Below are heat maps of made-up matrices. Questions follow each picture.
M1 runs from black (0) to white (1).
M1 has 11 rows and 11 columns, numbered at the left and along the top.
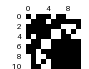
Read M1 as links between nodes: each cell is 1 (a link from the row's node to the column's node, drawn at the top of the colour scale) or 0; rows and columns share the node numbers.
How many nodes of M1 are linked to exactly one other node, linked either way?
1
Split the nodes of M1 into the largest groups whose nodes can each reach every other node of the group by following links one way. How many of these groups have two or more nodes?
1
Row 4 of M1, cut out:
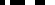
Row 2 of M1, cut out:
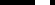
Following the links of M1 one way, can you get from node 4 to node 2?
yes
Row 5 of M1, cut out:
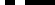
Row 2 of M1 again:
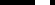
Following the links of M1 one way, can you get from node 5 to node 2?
yes
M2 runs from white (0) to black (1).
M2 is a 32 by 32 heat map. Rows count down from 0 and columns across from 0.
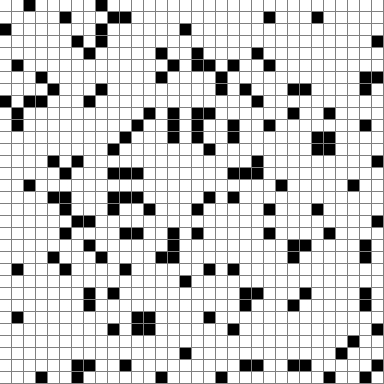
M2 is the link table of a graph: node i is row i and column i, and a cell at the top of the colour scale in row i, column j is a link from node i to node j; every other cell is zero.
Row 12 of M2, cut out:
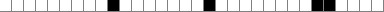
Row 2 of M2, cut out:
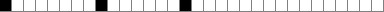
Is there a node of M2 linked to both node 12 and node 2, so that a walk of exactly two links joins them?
no
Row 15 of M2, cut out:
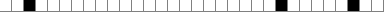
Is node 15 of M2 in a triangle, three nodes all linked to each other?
no
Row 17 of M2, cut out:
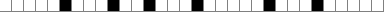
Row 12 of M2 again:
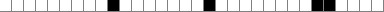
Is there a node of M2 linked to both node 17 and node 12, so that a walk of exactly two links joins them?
yes
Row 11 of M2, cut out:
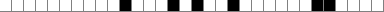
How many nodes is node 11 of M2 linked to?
6
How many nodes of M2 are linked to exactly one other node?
2
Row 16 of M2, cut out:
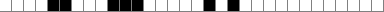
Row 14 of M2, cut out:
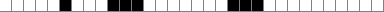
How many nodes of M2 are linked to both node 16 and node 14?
5
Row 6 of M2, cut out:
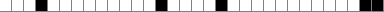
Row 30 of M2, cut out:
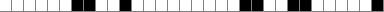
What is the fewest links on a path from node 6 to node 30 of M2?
1
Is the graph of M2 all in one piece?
yes
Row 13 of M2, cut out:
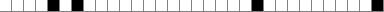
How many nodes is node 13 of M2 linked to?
4
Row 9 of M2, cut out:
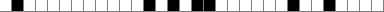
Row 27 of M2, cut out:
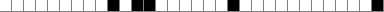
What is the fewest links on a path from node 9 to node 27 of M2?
1
